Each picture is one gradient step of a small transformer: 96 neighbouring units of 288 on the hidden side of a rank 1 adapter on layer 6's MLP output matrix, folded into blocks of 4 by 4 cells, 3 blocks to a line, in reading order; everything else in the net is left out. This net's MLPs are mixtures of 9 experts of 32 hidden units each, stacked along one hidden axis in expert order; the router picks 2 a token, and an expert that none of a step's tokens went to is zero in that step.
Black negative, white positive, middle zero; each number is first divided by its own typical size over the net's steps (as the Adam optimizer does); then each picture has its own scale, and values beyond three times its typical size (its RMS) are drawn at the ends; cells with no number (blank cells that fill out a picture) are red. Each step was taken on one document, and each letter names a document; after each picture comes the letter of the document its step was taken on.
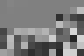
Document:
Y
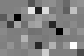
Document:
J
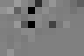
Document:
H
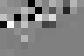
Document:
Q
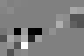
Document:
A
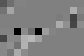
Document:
A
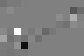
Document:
A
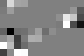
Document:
Y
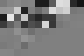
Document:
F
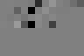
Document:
H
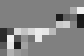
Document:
Y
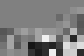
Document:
Y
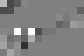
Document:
A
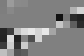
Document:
Y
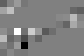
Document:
A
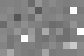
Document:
Q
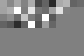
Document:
H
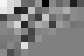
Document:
F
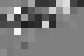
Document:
F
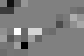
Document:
A
